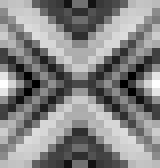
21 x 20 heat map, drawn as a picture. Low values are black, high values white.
Mirror symmetry: left to right and top to bottom. Seam: none. Slope: none.
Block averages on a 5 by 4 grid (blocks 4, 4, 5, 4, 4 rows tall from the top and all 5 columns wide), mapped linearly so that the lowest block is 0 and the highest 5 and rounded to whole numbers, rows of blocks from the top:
5 0 0 5 / 2 4 4 2 / 1 0 0 1 / 2 4 4 2 / 5 0 0 5
